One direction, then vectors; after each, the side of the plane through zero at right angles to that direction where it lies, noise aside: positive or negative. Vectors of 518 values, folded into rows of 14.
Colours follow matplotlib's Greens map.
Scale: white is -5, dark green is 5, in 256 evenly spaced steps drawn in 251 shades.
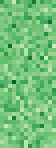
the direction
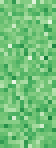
negative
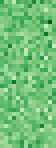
positive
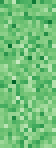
positive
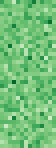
positive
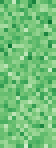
positive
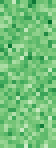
positive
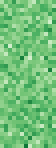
negative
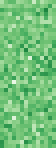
negative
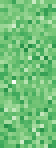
negative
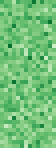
positive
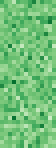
positive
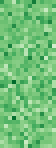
positive
